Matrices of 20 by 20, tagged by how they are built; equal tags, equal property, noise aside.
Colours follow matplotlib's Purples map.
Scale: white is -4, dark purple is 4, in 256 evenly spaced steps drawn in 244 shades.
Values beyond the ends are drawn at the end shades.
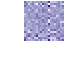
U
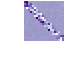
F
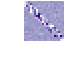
F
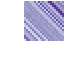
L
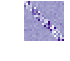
F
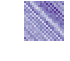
L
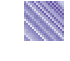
L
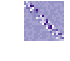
F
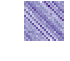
L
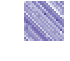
L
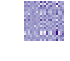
U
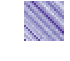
L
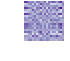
U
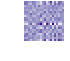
U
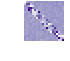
F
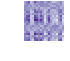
U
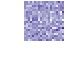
U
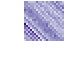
L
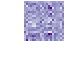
U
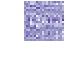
U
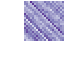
L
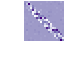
F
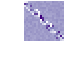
F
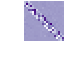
F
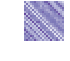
L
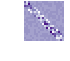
F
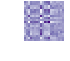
U
